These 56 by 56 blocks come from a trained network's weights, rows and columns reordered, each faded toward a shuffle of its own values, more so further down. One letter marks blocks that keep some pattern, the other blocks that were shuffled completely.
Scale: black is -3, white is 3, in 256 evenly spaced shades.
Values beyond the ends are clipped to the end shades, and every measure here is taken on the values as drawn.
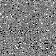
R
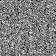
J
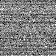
R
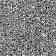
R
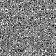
R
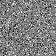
J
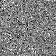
J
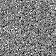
J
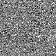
R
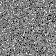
J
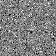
R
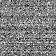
R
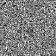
R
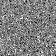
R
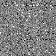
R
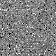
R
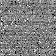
R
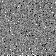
R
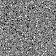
J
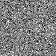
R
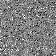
J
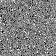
J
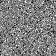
R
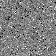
J
